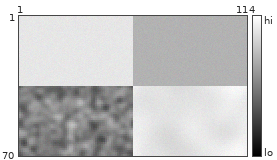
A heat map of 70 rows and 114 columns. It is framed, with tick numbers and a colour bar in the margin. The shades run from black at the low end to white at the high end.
It is made of 2 by 2 panels. Panel 1,1: very high, flat. Panel 1,2: high, flat. Panel 2,1: middling, blotchy. Panel 2,2: very high, smooth, faint in contrast.
